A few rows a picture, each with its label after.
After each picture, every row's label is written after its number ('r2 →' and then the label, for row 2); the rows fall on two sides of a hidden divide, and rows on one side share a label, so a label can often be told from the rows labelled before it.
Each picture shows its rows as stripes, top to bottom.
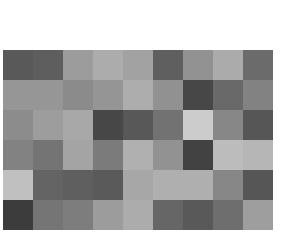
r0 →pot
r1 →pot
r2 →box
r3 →pot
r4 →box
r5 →pot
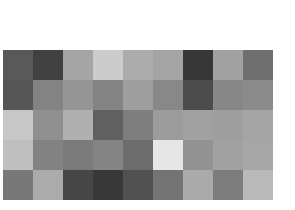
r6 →pot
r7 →pot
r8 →box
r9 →box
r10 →box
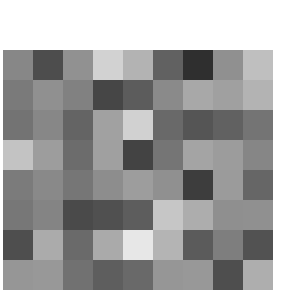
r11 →pot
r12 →box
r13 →pot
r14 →box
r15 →pot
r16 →box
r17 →pot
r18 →box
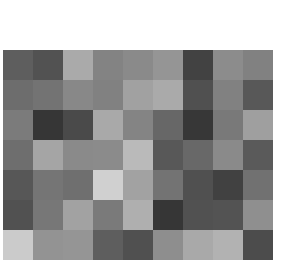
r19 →pot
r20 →pot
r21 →pot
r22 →pot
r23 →pot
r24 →pot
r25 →box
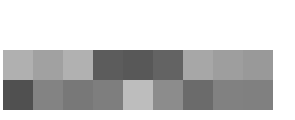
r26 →box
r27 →pot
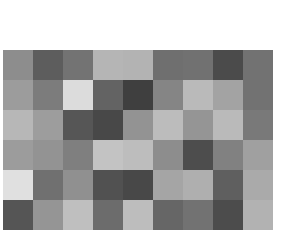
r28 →pot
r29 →box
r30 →box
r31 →pot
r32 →box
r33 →pot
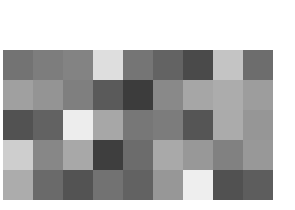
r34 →pot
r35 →box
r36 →pot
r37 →box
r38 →box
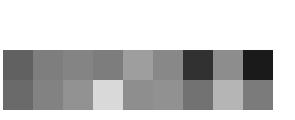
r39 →pot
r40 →pot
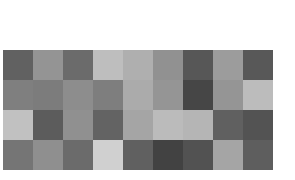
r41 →pot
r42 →pot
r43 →box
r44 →pot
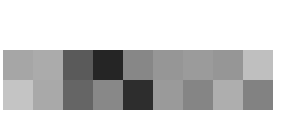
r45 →box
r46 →box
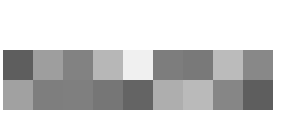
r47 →pot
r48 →box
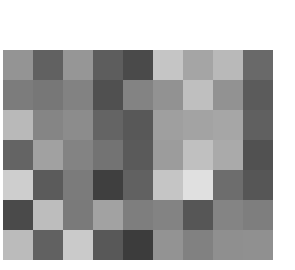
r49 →box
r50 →box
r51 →box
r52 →box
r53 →box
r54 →pot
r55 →box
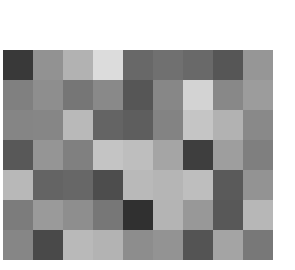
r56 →pot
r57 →box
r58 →box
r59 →pot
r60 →box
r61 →box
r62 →pot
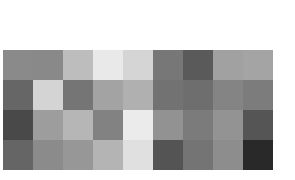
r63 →pot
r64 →pot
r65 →pot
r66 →pot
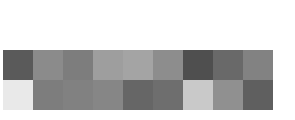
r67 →pot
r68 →box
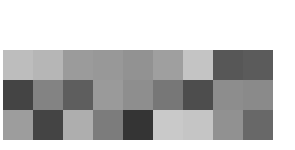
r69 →box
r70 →pot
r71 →box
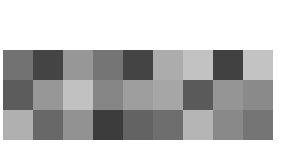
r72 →box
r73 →pot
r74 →box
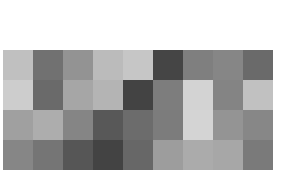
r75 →pot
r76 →box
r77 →box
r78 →box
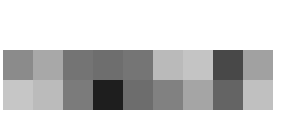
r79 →box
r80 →box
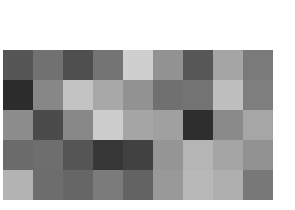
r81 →pot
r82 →pot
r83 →pot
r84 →box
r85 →box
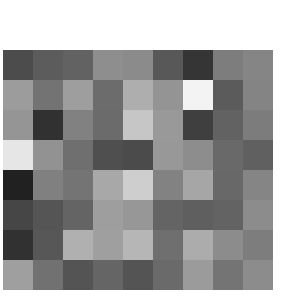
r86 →pot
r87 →box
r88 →pot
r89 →box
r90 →pot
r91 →pot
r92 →pot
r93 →box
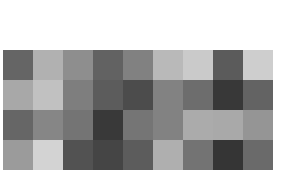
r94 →box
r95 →box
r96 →box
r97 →box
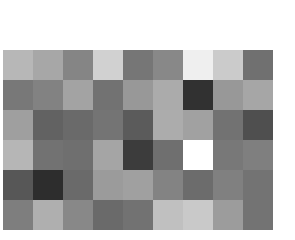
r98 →box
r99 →pot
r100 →box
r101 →box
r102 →pot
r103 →box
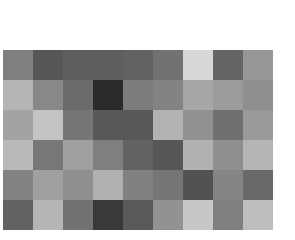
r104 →box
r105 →box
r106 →box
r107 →box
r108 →pot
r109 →box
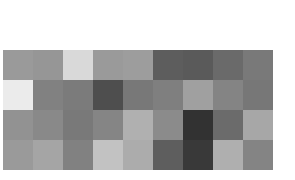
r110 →pot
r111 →box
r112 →pot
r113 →pot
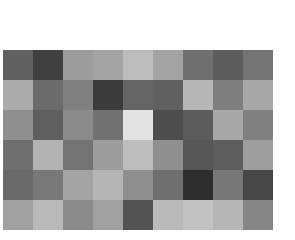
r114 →pot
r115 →box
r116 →pot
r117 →pot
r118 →pot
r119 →box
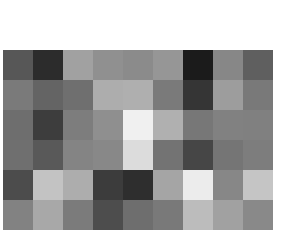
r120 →pot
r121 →pot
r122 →pot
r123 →pot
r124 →box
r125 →box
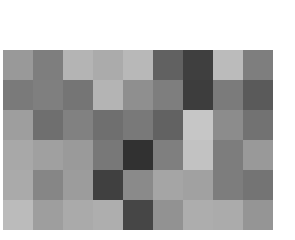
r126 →pot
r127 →pot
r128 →box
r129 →box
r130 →box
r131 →box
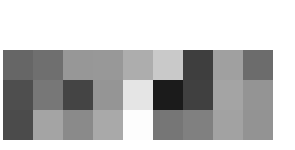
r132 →pot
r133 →pot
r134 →pot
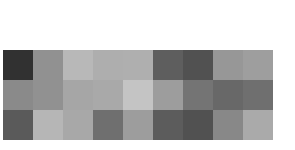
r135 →pot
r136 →pot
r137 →pot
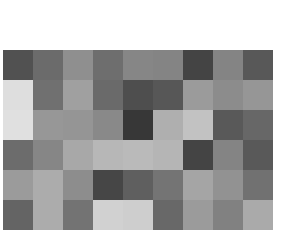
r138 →pot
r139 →box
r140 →box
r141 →pot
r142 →box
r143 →pot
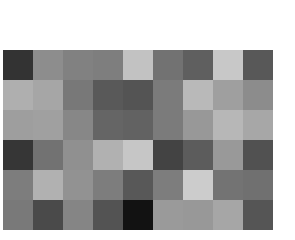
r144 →pot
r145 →box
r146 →box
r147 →pot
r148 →box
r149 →box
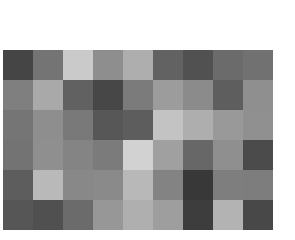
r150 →pot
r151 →box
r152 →box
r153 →pot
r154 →pot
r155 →pot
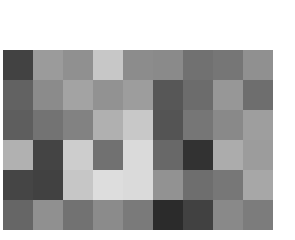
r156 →pot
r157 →pot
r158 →pot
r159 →pot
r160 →pot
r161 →pot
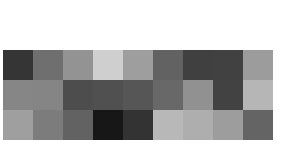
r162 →pot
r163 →box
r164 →box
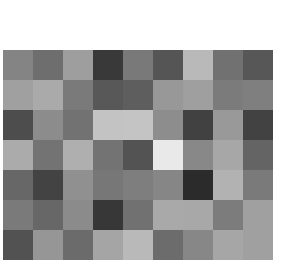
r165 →box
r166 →box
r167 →pot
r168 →box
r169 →pot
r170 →box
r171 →pot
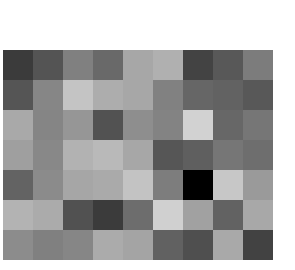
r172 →pot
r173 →pot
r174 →box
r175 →pot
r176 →pot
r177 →box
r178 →pot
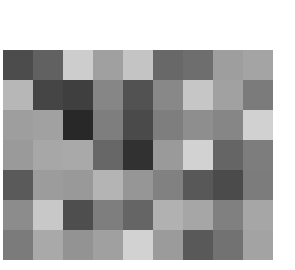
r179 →pot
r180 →box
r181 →box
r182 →box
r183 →pot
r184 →box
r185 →pot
